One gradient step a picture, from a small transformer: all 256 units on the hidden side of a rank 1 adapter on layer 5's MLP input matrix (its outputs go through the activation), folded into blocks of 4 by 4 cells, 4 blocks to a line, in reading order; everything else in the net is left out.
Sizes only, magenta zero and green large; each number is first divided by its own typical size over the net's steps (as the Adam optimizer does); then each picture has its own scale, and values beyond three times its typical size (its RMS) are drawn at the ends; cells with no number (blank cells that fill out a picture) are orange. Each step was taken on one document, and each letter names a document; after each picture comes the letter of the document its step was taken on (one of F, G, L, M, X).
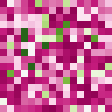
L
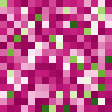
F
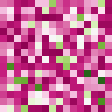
F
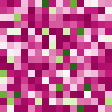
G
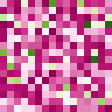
F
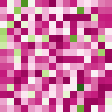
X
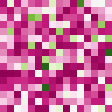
L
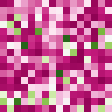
G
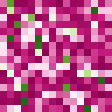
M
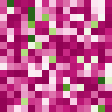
M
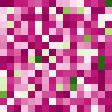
G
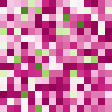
X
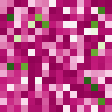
F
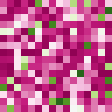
X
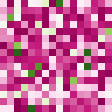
G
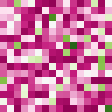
G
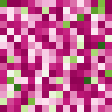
F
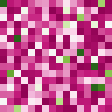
F
